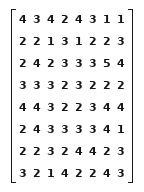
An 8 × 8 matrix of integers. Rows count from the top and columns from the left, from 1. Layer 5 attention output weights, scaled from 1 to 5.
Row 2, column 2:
2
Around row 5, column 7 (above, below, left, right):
2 4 3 4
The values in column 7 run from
1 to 5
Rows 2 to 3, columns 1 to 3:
2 2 1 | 2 4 2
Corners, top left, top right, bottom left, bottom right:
4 1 3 3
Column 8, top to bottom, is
1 3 4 2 4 1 3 3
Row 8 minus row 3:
1 -2 -1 1 -1 -1 -1 -1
